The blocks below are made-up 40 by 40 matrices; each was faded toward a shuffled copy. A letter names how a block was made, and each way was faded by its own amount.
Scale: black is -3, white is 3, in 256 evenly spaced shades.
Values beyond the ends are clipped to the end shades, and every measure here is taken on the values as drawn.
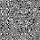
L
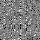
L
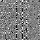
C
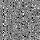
L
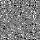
L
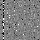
C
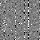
C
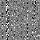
C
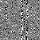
C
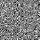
L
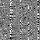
C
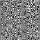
C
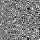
L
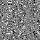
L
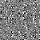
L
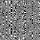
C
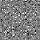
L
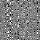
C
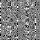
C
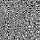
L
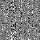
C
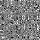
L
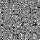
L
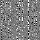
C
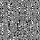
L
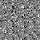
L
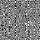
C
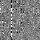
C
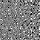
L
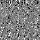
L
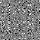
L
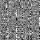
C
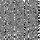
C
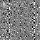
C
